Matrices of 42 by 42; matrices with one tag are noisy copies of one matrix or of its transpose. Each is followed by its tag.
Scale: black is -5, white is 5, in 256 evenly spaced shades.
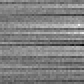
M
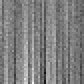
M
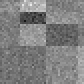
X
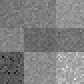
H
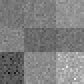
H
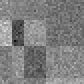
X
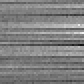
M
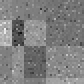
X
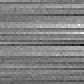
M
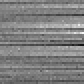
M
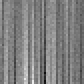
M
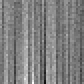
M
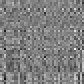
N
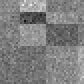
X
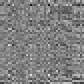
N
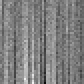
M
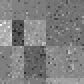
X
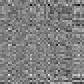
N
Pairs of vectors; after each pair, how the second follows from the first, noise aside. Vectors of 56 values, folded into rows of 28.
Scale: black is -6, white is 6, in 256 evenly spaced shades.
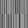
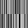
scaled up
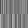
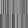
negated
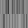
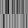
scaled up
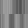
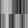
scaled up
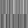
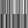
scaled up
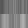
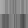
negated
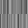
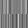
negated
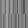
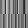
scaled up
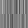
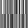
scaled up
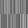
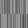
negated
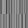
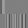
partly zeroed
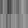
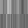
negated
